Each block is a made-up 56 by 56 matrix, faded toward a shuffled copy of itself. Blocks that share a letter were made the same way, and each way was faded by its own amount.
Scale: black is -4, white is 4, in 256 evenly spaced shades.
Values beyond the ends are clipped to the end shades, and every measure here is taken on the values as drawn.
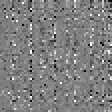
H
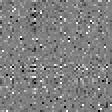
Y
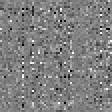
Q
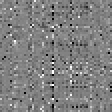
H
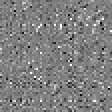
Y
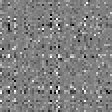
H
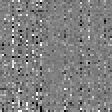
Q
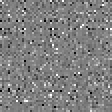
Y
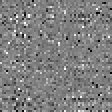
Y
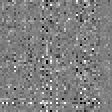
Q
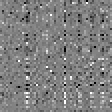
H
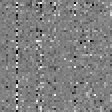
Q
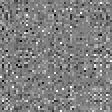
Y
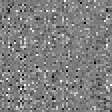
Y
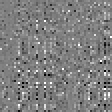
H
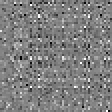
H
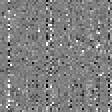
H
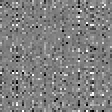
H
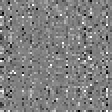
H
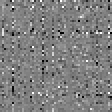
Q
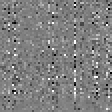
Q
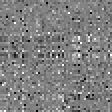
Y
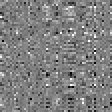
H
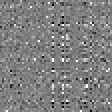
H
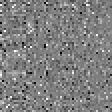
Y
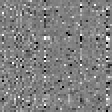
H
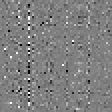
H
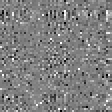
Y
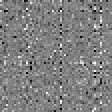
H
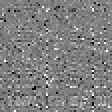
Y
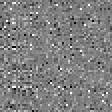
Y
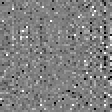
Y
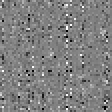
Q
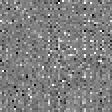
Y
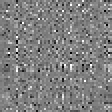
H
